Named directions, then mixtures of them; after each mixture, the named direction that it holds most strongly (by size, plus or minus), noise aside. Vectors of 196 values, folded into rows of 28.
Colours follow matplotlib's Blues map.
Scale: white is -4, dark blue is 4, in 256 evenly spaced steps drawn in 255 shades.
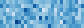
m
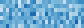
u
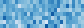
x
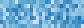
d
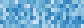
d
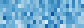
x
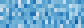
u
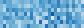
x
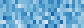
x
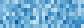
d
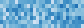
d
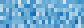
u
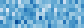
m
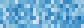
d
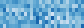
d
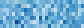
m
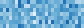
u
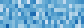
u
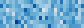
m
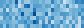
d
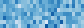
x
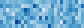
m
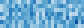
u
